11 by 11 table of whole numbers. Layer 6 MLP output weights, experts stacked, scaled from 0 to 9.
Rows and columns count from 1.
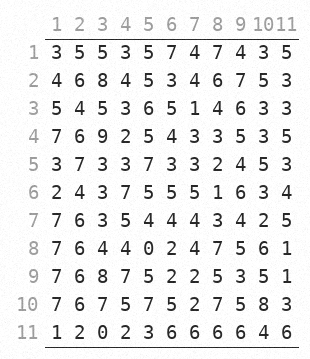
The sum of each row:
51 55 45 52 43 45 47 46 51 62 42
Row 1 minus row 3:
-2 1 0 0 -1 2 3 3 -2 0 2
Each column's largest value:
7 7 9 7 7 7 6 7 7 8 6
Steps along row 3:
down up down up down down up up down same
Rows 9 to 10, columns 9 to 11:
3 5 1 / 5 8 3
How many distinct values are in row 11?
6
